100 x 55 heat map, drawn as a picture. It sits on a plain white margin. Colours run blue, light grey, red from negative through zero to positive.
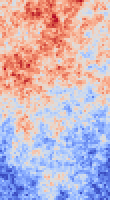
Ninth with the highest average: top middle. Ninth with the lowest average: bottom right. Average level on the scale: 50%. Grain: blotchy. Slope: up to the top.
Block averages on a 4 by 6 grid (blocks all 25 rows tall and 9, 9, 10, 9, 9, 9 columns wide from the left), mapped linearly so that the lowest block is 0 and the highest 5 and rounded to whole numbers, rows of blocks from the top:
445543
454433
232221
012110
